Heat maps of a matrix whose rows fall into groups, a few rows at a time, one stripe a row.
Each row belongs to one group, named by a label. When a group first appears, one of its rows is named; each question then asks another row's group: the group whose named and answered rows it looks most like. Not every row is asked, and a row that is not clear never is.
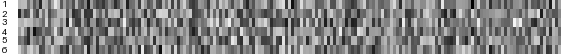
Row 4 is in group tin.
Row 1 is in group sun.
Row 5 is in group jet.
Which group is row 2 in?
jet
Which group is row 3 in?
sun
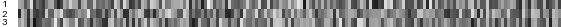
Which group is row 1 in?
tin
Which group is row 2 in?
jet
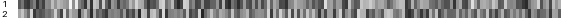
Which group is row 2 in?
tin
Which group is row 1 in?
jet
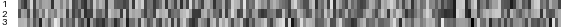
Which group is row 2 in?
jet
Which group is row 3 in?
sun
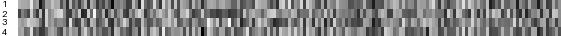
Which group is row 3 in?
sun
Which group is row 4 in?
tin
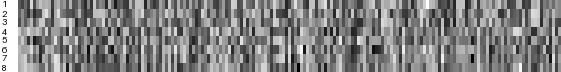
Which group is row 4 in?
sun
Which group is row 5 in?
tin
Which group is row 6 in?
sun
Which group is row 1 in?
jet
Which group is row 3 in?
jet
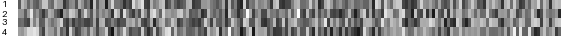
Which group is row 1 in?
jet
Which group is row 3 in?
jet
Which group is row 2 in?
tin
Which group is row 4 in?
sun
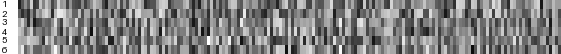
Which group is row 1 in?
jet
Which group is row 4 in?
tin
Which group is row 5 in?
sun
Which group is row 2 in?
jet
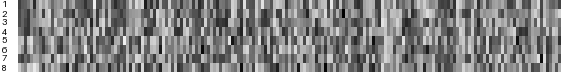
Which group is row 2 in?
jet
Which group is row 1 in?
jet
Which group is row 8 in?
sun
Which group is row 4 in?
jet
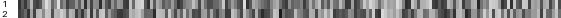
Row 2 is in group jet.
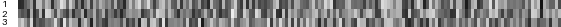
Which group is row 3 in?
tin
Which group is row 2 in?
jet
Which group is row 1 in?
jet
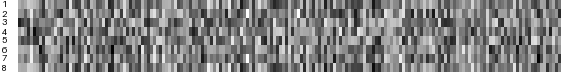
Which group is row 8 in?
sun
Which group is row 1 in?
sun
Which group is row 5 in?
jet
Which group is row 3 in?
jet
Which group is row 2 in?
tin
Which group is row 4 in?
tin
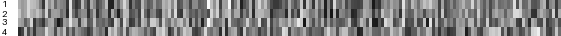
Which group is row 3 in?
tin
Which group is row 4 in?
jet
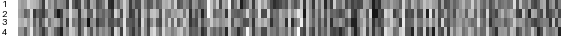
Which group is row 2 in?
tin
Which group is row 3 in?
sun
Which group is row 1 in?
sun
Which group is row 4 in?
tin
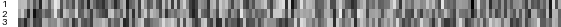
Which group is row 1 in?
sun
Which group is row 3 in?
jet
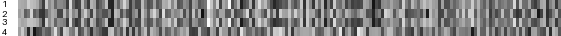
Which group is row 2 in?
tin
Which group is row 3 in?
sun
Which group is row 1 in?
sun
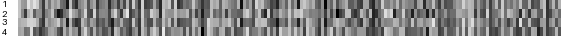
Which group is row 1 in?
sun
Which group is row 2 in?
tin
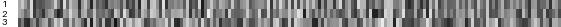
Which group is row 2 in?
tin
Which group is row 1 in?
tin
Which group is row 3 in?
jet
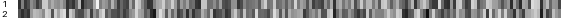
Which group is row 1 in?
jet
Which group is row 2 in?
jet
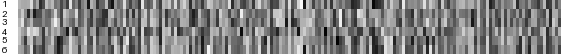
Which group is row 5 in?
tin
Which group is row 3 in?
tin
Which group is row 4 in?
sun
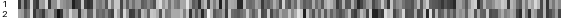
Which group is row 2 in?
tin
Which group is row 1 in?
jet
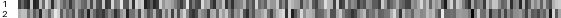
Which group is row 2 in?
sun
